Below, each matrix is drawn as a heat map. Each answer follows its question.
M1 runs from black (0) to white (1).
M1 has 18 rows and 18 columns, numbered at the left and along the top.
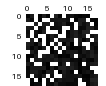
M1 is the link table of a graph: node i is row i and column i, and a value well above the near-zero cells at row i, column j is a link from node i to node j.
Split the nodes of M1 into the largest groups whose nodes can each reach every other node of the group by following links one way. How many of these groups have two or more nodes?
1
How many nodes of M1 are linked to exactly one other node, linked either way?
1
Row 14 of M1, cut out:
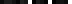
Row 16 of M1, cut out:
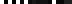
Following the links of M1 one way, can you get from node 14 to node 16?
yes
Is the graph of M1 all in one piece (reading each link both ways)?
yes
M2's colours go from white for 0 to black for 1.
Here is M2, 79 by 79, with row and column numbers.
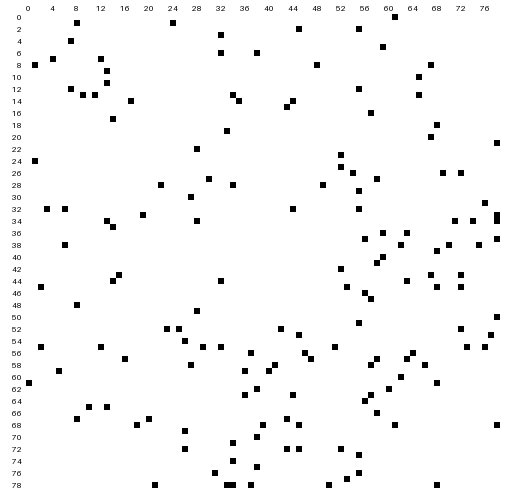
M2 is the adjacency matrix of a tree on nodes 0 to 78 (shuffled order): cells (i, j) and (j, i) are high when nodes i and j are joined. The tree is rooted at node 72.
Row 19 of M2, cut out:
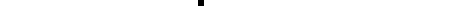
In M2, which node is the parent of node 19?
33
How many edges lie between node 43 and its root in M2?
1
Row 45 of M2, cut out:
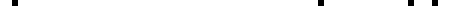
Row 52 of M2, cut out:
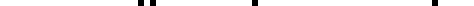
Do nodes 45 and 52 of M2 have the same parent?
yes
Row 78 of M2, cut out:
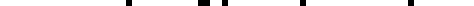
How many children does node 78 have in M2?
5
